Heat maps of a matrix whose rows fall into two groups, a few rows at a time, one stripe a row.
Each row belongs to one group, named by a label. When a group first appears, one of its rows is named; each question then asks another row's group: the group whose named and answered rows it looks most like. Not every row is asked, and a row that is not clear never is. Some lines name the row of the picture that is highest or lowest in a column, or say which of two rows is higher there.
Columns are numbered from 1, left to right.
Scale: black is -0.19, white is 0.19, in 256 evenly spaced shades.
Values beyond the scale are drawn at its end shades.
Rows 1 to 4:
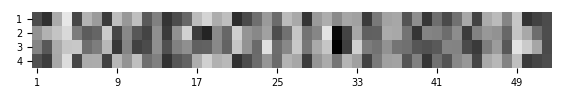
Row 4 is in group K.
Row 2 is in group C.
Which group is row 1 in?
K
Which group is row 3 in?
C
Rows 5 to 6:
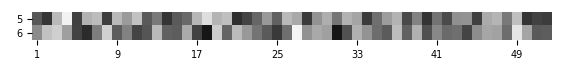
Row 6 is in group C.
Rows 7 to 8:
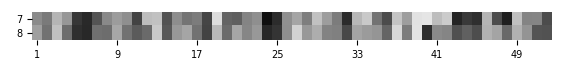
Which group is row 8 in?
C
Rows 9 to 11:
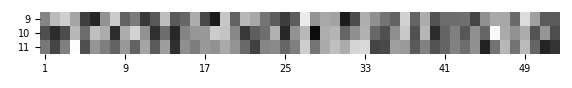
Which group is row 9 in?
C
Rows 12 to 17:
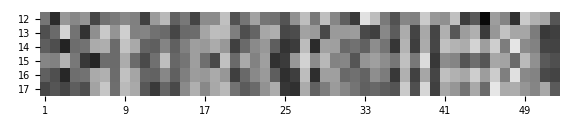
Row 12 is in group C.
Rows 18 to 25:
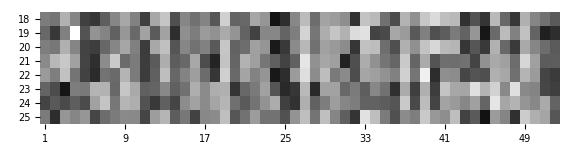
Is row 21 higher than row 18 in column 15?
No
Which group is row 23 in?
K
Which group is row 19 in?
K
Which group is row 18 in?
C
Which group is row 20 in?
C
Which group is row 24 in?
K
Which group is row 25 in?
C
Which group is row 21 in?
C
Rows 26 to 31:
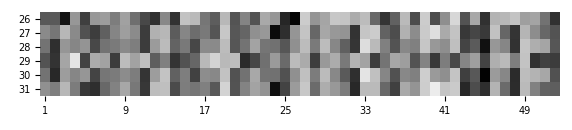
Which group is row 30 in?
C
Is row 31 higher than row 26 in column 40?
Yes
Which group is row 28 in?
C
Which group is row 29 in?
K
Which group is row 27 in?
C
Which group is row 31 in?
C
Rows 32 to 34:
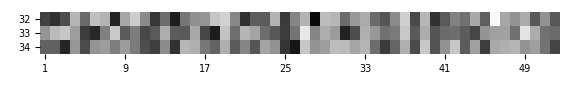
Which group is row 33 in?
C
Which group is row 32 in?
K
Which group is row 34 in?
K
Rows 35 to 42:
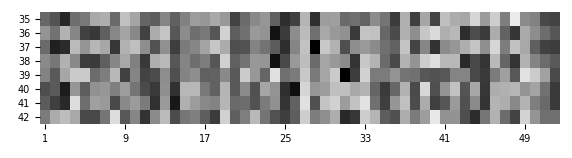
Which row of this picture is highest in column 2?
42
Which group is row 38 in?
C
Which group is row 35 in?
K
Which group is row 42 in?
C
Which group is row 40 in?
K
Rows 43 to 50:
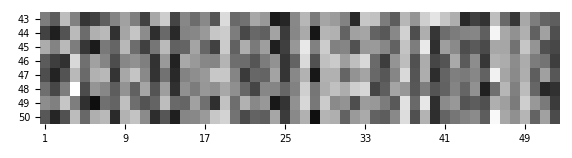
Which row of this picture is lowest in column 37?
48
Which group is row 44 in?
K
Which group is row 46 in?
K
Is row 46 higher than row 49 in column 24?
Yes
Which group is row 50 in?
K
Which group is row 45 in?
C
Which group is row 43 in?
C
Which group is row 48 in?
K
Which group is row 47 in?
K
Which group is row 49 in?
C
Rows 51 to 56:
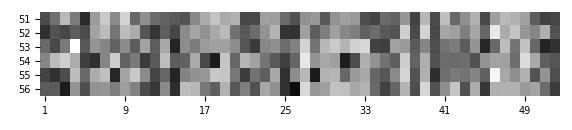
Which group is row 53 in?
K
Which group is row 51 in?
K
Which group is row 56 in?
K
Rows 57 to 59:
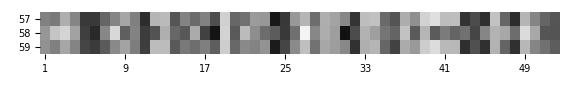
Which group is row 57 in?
C
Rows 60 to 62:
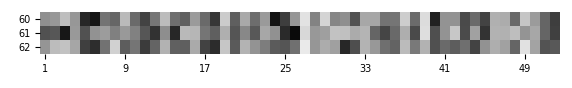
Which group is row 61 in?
K
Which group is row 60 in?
C
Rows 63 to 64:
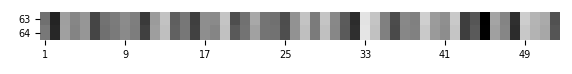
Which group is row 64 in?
C
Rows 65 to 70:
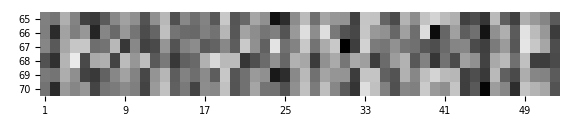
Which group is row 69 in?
C
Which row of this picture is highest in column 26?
68
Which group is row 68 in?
K
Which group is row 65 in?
C
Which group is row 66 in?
C
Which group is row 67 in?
C
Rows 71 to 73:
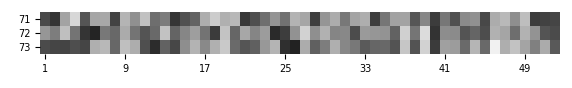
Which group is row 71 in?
K
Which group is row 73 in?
K
